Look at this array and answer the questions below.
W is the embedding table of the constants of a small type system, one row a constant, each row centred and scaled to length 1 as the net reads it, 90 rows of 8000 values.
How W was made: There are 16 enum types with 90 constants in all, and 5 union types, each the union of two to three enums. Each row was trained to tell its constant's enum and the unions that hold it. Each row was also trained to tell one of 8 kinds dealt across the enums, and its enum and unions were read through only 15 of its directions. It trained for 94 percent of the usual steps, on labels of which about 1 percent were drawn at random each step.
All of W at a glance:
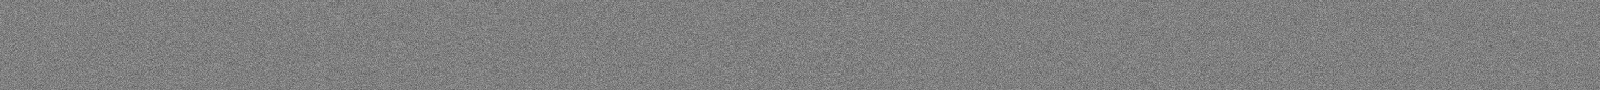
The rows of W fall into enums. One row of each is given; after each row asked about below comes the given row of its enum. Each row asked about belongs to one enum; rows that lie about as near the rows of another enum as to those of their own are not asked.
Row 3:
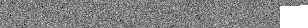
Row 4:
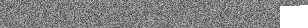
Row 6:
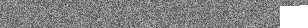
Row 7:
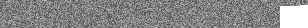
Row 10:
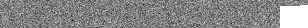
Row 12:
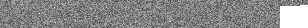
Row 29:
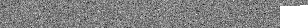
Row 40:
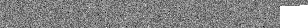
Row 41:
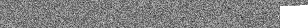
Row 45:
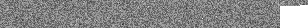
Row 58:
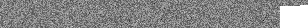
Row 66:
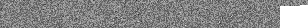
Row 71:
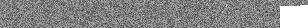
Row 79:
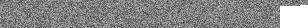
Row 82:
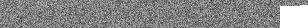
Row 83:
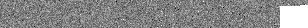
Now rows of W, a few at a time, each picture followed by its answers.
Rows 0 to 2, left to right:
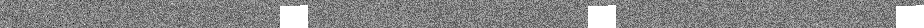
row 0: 45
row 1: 45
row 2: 4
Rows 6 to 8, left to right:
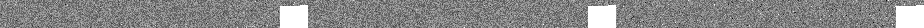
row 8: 82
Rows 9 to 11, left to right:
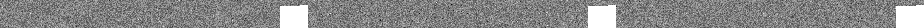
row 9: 41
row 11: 71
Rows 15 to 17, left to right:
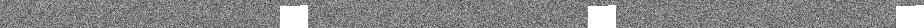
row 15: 82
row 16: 82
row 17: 6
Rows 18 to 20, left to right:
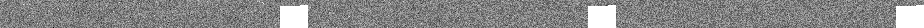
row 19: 12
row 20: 4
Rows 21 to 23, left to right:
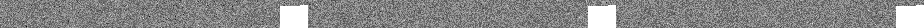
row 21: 41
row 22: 58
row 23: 58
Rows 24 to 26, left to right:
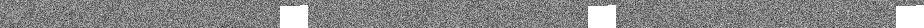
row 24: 58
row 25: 7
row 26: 12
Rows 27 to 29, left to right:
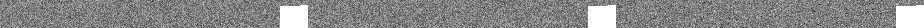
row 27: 82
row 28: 4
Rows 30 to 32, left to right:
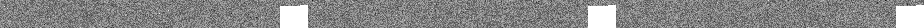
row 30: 71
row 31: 45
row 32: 79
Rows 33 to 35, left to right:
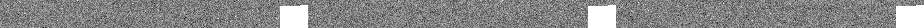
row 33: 83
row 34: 66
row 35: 45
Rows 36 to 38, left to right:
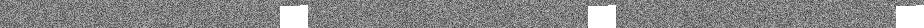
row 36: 4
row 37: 79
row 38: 12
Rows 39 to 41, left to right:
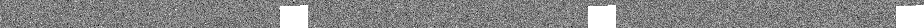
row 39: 29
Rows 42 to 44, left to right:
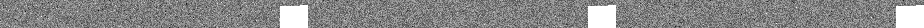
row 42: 41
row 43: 4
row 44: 12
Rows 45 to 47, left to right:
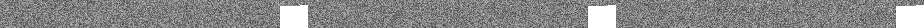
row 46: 71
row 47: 41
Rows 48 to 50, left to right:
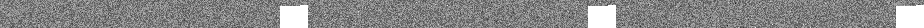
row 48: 58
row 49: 12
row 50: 45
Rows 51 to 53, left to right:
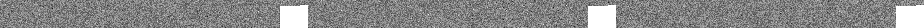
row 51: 71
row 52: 7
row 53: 82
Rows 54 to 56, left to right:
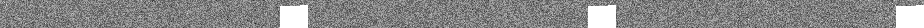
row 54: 7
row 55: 41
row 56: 6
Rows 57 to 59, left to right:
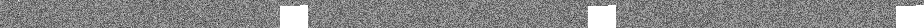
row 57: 45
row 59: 40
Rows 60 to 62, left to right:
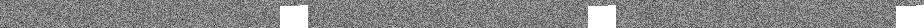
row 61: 82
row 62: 58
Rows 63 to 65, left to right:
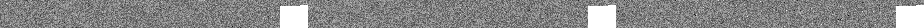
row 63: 79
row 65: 83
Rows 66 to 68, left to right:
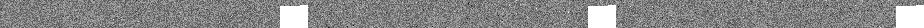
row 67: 7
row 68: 6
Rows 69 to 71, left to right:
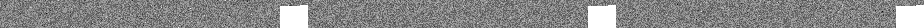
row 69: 40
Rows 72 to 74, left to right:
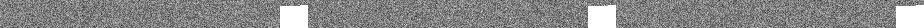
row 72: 71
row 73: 7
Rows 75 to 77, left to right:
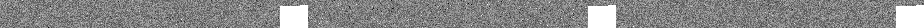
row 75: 6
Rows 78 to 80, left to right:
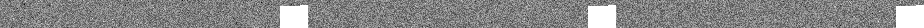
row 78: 6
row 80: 7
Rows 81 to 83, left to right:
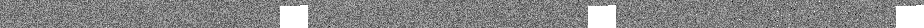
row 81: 29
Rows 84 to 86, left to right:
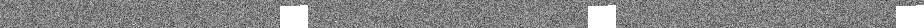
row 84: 71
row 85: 41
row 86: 4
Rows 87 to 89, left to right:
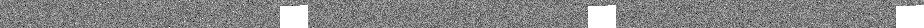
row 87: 10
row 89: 83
